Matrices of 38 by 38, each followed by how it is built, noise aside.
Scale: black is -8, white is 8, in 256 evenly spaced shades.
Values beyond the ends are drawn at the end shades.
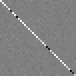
diagonal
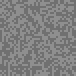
noise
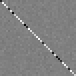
diagonal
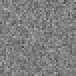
noise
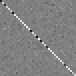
diagonal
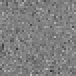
noise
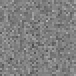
noise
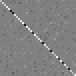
diagonal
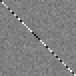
diagonal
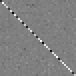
diagonal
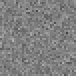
noise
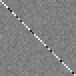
diagonal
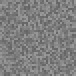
noise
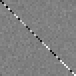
diagonal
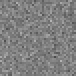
noise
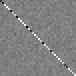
diagonal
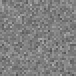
noise
